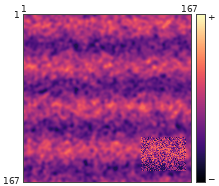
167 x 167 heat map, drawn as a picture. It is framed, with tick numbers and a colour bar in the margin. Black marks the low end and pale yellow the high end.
Roughest part: bottom right. Stripes: horizontal, repeating 4 times. Odd patch: rougher, in the bottom right.
